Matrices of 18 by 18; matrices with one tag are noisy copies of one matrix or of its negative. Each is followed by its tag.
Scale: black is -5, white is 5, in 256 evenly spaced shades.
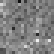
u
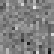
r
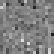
r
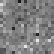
u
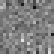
r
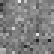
u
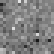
u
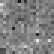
u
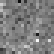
u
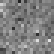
u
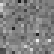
u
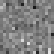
r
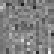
r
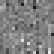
r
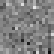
r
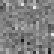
r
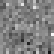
r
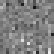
r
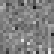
r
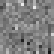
r
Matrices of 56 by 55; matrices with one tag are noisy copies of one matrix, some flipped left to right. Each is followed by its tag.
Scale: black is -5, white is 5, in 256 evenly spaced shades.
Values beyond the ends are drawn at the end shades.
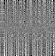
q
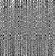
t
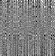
t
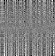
q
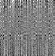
t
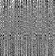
t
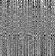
t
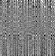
t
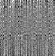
t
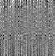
t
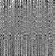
t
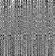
t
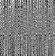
t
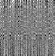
t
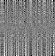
q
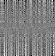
q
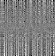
q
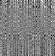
t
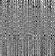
t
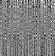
t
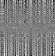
q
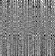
t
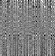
t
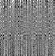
t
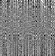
t
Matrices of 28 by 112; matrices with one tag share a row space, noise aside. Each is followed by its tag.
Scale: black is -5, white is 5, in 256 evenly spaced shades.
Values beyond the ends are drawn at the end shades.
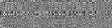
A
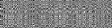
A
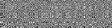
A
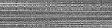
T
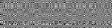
A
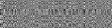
A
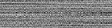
T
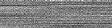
T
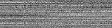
T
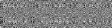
A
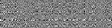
A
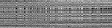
T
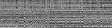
T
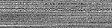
T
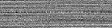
T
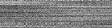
T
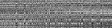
T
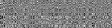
A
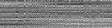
T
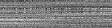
T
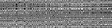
T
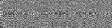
A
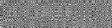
A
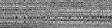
T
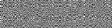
A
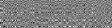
A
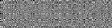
A
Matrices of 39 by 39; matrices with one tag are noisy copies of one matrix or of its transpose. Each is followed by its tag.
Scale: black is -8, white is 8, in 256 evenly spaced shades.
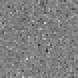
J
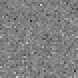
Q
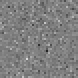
J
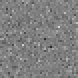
J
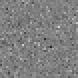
J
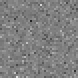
Q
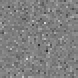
J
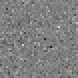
J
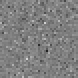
J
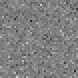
Q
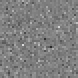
J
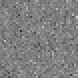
Q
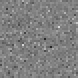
J
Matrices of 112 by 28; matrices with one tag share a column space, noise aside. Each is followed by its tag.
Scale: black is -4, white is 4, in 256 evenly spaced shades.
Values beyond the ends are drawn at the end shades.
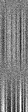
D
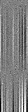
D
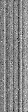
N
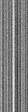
N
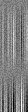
D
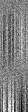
D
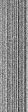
N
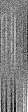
D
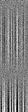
D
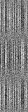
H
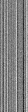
N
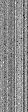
N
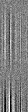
D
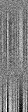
D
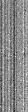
N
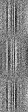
H
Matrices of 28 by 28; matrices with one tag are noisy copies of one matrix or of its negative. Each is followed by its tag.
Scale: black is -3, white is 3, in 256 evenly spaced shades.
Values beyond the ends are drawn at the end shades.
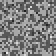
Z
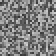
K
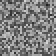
Z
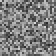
Z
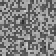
K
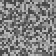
Z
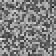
Z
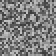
Z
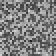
Z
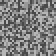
K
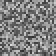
Z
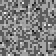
K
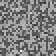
K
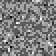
Z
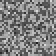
Z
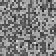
K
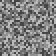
Z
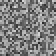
K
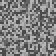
K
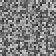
K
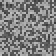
Z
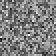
Z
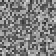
K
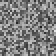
K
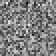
K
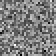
Z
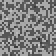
Z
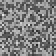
Z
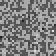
K
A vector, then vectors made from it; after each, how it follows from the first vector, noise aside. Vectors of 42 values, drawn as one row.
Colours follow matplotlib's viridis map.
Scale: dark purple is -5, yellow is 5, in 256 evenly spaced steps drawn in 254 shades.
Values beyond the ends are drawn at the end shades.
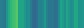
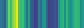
scaled up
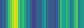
scaled up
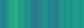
shrunk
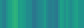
shrunk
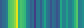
scaled up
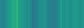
shrunk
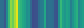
scaled up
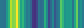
scaled up
